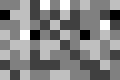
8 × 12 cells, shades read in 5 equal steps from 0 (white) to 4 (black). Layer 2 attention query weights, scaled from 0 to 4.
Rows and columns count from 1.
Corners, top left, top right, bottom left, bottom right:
2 1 1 2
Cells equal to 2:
38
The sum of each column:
16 15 8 22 14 16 13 19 17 16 14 18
